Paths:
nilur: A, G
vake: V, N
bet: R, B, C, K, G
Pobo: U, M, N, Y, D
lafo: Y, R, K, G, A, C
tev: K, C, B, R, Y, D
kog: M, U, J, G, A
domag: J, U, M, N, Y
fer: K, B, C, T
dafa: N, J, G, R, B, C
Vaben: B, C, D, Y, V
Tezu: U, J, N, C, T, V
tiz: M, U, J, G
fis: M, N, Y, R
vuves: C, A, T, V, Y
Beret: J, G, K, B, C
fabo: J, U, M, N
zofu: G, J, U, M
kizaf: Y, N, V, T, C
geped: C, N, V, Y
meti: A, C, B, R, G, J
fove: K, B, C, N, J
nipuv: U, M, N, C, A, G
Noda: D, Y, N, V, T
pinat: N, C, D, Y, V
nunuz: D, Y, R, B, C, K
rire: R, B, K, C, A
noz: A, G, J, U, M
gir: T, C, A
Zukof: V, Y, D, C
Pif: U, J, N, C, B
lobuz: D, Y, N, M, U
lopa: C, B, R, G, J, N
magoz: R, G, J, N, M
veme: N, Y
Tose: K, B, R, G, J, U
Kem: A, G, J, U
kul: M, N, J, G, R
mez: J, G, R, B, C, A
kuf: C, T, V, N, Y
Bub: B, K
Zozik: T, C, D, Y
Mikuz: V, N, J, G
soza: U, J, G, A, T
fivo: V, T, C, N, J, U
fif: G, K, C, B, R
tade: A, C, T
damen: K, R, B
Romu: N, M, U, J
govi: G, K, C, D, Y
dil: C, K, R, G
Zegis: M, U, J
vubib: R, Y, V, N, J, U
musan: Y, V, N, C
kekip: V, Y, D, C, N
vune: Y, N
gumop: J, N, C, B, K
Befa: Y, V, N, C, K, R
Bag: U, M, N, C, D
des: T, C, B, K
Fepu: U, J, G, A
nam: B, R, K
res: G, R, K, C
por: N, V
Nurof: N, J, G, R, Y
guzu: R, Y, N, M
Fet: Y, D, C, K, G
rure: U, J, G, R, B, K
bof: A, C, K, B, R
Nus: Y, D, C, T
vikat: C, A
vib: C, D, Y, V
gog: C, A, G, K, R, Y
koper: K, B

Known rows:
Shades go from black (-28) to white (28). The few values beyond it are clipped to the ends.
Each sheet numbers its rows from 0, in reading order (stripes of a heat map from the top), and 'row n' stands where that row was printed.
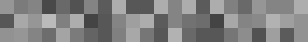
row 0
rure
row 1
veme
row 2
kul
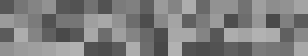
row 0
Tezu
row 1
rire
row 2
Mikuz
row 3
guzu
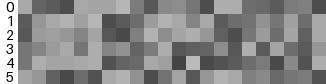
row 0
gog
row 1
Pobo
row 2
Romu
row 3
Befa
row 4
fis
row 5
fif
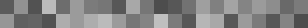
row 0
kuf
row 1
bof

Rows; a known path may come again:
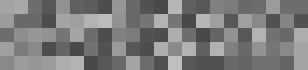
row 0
magoz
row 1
bof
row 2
vubib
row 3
rure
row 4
guzu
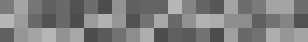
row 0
Nurof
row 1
fif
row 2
vune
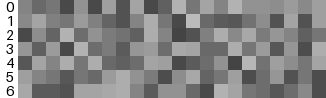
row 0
Fepu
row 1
kul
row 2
kuf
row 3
kog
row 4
kizaf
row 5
rire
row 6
gog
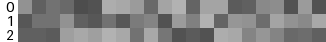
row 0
fove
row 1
Tezu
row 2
vuves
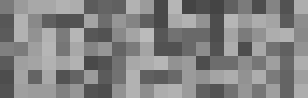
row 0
fis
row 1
Mikuz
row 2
veme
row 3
Befa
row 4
Pobo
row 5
fivo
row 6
Romu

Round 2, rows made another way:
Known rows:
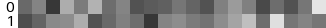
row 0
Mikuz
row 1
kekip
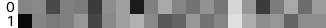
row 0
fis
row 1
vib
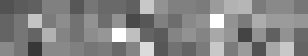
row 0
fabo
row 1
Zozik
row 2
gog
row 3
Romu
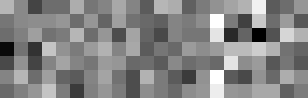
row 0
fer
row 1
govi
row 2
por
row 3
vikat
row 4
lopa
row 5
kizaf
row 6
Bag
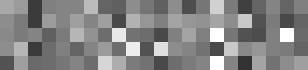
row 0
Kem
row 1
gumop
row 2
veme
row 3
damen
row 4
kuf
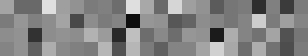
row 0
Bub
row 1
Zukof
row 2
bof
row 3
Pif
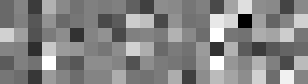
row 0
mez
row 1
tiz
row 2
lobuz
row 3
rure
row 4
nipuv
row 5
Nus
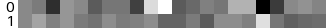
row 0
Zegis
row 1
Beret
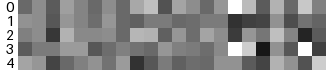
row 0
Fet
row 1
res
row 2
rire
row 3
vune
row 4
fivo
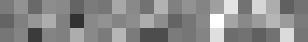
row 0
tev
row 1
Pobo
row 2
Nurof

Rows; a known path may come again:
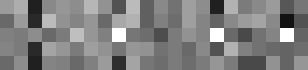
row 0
bof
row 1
rire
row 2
veme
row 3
meti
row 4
kul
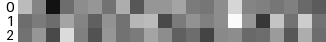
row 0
fove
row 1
Fet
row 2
lafo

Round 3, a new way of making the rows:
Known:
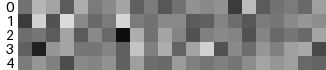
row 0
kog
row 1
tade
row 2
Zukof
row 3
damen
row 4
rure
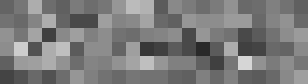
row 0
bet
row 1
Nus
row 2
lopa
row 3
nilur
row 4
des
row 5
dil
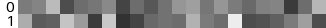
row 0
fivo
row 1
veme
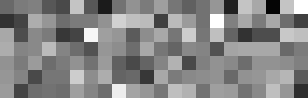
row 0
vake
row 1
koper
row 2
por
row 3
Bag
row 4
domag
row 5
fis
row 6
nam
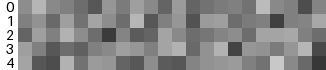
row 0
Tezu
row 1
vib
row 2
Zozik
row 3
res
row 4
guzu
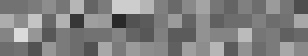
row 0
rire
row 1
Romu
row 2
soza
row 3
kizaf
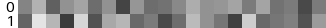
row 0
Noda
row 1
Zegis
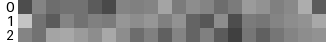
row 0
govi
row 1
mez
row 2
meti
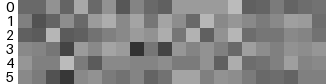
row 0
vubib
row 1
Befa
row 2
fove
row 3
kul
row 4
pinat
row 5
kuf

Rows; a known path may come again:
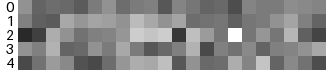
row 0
dafa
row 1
bof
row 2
koper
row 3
fabo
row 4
fer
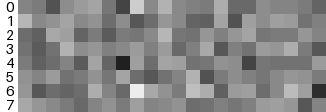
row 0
nunuz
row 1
nipuv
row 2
Fet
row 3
tev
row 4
kekip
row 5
domag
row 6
nam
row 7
Pif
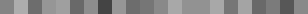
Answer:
Noda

